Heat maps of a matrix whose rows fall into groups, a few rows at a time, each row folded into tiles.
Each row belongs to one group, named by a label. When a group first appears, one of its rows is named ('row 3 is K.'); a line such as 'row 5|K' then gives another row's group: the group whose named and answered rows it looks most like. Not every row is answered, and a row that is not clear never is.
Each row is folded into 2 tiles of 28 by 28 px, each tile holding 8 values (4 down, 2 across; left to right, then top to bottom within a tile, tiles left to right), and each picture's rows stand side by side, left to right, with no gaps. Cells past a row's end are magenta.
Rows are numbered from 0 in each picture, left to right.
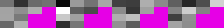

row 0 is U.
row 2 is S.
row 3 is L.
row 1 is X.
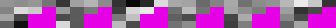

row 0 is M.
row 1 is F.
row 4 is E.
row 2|L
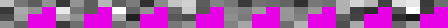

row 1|X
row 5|U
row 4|U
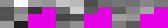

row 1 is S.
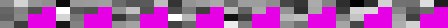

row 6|L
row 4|F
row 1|X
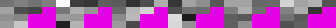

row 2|L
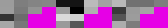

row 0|F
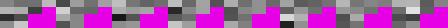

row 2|F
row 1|X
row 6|E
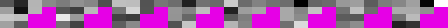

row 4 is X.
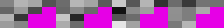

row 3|U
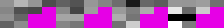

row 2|U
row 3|F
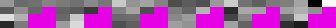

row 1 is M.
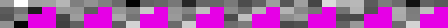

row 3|U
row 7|U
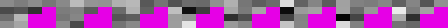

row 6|F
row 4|F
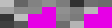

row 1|U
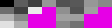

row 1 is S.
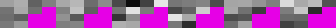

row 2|L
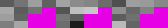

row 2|F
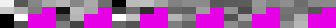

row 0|E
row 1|M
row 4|S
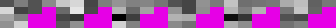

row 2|F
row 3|S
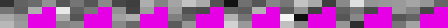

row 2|S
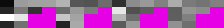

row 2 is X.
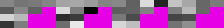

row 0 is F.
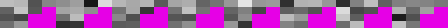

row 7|F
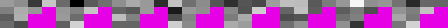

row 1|U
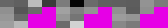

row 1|U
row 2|S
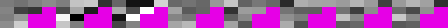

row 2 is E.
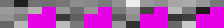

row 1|F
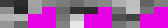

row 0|S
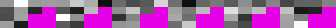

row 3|U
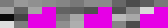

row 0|F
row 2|L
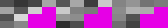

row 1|X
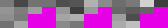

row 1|S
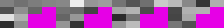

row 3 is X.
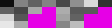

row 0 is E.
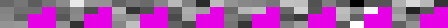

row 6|U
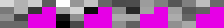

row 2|S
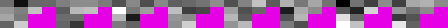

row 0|U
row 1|M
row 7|F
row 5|M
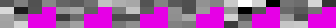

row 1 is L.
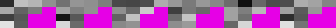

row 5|F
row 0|F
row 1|F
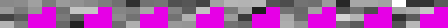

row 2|U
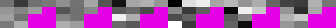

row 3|F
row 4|M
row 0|U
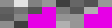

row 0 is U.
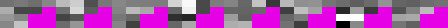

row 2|M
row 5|M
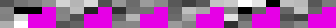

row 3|L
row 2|M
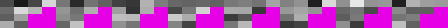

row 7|F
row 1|U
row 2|S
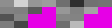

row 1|U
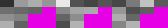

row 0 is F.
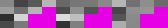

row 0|E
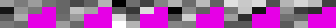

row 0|M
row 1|L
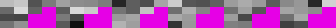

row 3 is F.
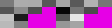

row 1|M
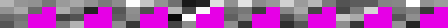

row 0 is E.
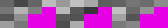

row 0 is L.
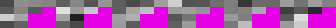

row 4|U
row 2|L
